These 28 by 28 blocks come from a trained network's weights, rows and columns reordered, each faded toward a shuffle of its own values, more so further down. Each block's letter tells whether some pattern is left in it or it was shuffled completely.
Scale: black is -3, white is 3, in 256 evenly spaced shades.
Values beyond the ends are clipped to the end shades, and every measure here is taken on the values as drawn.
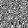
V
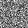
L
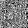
V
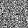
V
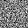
V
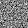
L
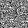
L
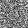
L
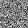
L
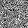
L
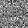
V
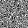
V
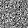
V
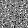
L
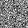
L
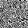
V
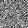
L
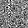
V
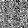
V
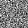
V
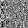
V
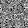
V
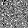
V
